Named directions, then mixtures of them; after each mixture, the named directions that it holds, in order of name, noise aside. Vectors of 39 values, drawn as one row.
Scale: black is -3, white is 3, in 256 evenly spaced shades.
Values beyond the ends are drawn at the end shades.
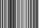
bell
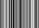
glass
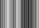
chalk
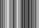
chalk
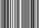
glass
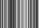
bell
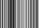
bell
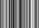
glass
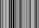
bell, glass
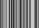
glass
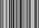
glass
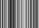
bell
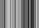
chalk, glass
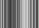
bell, chalk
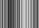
bell, chalk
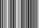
bell, chalk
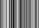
chalk, glass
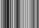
chalk, glass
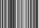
bell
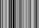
bell, glass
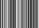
bell, chalk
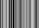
bell, glass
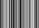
glass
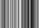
chalk, glass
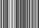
bell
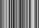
glass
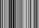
bell, glass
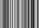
glass
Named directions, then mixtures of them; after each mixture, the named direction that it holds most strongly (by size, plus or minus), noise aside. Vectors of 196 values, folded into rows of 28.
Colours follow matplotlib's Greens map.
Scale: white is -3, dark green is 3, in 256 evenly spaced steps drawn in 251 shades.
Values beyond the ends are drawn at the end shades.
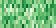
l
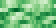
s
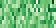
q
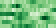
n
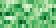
n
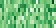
q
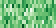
l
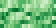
s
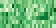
l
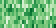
l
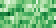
s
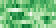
s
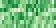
q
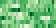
n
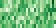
q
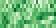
s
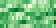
s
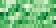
s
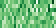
q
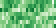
s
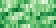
s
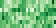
s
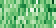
q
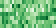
l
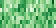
q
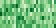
q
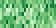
l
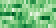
n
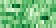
n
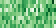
l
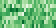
l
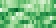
s
